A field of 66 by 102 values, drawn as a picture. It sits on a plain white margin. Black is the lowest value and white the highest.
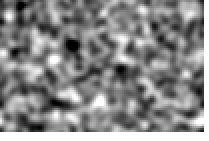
Average level on the scale: 50%. Histogram: bell-shaped. Grain: blotchy. Slope: none. Seam: none. Lone odd cells: none. Ninth with the highest average: bottom middle.
